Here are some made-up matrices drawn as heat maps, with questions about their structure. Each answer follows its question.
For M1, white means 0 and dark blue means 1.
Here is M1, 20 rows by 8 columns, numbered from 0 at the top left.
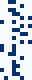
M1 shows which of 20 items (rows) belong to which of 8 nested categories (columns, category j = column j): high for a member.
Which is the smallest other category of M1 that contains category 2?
3
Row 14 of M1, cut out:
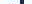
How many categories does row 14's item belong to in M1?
1
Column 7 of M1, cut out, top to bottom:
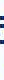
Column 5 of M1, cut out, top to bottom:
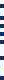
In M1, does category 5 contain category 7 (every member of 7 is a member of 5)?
yes
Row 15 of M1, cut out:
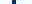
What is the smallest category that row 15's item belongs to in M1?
3
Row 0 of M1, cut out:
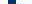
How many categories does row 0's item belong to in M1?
2
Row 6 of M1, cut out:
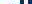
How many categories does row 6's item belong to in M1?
2
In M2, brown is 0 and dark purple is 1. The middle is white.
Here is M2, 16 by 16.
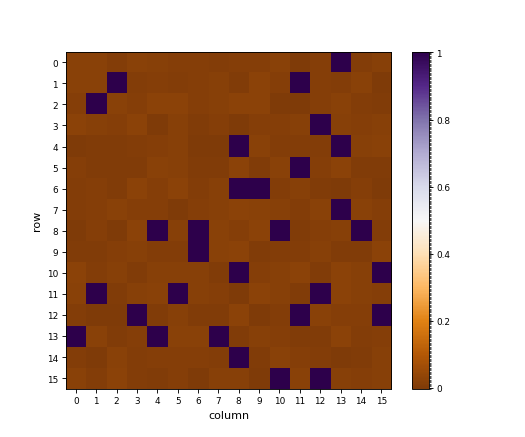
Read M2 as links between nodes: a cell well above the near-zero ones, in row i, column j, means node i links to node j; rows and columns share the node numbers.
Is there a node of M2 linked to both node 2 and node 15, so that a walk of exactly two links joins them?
no
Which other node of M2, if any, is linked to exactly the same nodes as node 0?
node 7
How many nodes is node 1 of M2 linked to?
2
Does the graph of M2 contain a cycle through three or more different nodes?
no
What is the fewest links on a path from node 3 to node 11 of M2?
2
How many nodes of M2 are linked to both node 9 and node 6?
0
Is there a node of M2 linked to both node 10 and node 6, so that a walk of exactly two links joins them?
yes
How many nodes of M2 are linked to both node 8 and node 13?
1
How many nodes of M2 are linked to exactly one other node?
7
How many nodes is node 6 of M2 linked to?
2
